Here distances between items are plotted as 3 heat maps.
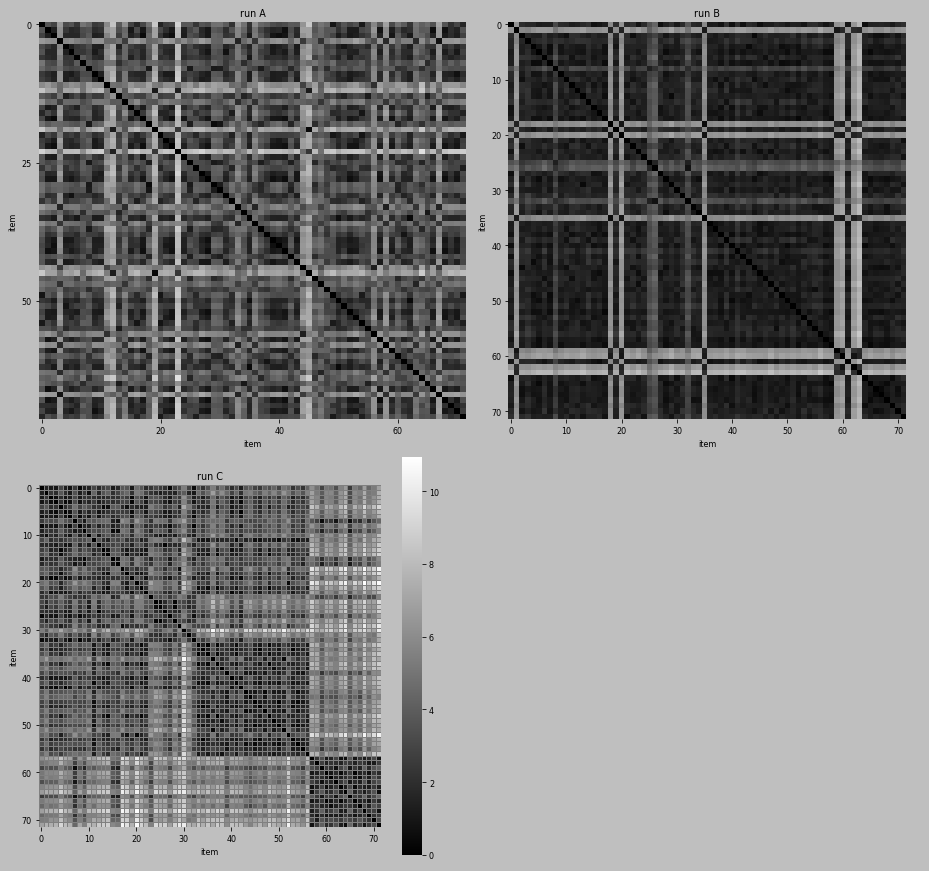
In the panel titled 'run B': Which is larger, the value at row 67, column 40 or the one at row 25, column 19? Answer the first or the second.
the second
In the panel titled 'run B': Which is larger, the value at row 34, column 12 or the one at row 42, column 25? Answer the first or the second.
the second
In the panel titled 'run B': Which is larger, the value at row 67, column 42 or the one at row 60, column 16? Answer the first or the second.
the second
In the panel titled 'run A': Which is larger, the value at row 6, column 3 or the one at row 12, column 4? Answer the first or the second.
the second
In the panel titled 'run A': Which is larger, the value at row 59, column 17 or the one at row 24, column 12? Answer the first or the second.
the second
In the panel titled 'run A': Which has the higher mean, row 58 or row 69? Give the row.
58
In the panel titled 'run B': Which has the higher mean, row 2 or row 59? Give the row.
59
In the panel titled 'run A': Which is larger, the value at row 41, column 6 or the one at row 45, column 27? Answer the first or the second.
the second
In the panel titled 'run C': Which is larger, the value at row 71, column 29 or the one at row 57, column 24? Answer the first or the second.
the first
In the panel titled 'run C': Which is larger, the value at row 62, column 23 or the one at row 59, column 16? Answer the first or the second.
the first
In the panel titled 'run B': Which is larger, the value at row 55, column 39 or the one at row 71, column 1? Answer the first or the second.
the second
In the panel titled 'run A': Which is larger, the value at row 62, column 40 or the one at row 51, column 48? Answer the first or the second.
the second
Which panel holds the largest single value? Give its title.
run C
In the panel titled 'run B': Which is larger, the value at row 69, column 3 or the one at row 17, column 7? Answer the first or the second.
the first
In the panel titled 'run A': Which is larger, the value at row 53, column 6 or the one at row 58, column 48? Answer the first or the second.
the second
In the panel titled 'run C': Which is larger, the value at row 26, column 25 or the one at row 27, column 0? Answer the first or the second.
the first
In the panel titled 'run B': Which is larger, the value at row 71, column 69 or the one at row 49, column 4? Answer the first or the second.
the first
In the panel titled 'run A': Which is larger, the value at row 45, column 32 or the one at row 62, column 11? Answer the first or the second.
the first
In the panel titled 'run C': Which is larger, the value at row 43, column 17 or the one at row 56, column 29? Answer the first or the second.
the first
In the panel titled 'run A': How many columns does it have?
72
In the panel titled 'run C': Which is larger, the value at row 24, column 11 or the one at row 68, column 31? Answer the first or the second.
the second
